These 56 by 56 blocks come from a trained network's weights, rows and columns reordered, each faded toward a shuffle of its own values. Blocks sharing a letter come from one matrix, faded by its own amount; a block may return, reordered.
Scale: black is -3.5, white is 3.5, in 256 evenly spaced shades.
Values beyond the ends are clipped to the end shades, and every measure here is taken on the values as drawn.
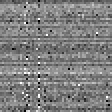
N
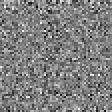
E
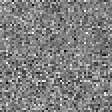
E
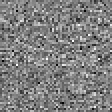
E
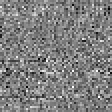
E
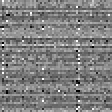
N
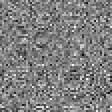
E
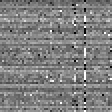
N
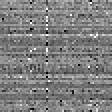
N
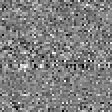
E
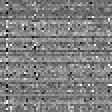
N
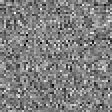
E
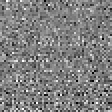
E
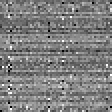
N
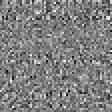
E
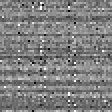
N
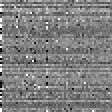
N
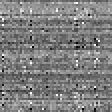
N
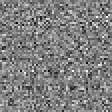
E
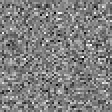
E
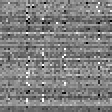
N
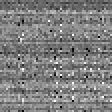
N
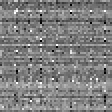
N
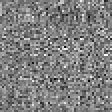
E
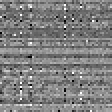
N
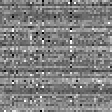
N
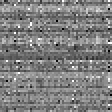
N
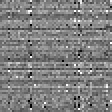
N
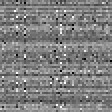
N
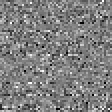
E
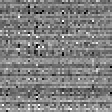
N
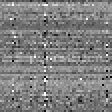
N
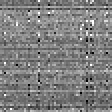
N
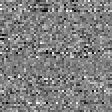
E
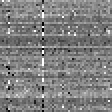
N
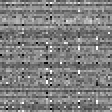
N
